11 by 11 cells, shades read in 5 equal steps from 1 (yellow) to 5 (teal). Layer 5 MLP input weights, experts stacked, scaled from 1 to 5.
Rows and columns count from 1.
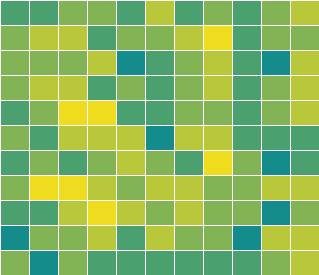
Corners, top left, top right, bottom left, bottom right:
4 2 3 2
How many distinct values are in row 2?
4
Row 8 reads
3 1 1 2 3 2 2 3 3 2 2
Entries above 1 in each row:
11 10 11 11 9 11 10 9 10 11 11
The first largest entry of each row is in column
1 4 5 4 1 6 10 1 10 1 2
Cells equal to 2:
32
